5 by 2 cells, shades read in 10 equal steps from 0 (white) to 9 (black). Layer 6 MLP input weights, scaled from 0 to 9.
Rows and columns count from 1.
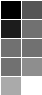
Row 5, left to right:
3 0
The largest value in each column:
9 6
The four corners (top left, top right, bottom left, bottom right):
9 6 3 0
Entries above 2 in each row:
2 2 2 2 1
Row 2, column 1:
8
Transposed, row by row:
9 8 5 5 3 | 6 5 5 4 0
